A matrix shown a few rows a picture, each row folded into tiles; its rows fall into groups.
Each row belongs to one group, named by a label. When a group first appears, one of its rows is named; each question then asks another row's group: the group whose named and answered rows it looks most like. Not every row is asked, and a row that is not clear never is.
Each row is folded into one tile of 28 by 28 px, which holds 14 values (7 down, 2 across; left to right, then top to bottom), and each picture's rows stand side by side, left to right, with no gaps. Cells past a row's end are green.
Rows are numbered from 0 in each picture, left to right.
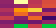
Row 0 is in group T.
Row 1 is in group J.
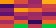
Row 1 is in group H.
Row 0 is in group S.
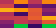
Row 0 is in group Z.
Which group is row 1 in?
Z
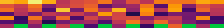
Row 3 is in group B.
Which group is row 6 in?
J
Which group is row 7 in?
J
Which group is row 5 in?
Z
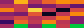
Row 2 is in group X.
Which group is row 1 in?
Z
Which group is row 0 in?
H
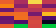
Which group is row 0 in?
X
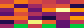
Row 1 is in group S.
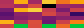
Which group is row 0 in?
S
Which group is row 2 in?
S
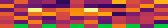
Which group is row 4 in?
S
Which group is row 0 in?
X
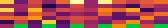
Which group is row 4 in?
S
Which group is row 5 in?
X
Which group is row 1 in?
Z
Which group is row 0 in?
Z
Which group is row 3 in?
T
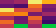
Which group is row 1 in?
J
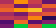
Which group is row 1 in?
J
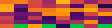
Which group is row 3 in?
B
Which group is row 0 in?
J
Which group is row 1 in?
J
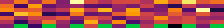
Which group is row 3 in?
S
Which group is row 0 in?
B
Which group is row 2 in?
T
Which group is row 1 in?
Z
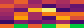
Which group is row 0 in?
X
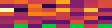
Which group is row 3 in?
J
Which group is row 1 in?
B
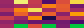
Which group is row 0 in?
T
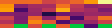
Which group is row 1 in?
S
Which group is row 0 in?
J
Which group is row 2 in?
J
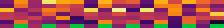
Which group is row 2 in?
J
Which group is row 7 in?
B
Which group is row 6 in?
Z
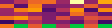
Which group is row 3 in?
X
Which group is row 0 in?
X
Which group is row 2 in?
T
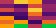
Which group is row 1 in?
Z
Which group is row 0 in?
S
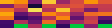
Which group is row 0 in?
Z
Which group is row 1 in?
H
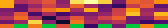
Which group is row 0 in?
X
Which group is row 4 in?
T
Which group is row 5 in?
X
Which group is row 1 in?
S
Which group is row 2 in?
H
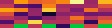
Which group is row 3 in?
H
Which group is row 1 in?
S
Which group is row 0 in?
Z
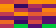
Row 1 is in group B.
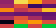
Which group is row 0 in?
H
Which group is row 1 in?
S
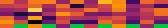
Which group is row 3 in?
H
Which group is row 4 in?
J
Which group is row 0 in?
S
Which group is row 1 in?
J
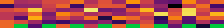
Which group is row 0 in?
S
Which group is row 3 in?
J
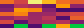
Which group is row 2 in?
X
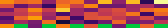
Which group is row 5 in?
T
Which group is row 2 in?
J
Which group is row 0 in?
X
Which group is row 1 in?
Z
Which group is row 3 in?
X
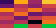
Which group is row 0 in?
T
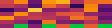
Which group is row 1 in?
H
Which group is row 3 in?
J
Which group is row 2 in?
X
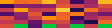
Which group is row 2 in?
J
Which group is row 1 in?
Z
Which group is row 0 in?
S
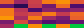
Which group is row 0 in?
Z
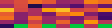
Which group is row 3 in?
S
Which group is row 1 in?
S
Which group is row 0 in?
Z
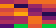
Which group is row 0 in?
B
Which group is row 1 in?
S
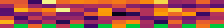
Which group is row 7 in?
S
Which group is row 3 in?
B
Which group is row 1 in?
T
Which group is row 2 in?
H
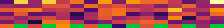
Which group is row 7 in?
T
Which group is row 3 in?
X
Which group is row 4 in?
Z
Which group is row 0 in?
T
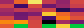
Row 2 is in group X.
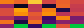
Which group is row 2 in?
X
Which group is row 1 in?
B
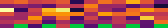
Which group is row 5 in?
Z
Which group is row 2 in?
J
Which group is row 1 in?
B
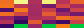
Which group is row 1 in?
T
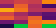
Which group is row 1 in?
S
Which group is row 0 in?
Z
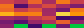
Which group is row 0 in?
B
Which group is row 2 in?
B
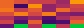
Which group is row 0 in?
B
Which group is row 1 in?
B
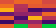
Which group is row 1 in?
X
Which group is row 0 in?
J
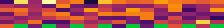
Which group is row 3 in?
T
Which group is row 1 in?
T
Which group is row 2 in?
X
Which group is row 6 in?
J
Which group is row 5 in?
Z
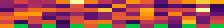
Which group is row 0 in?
X
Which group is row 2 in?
H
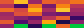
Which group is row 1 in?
Z
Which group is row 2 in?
J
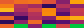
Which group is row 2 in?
X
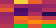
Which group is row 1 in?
S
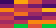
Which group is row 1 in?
S
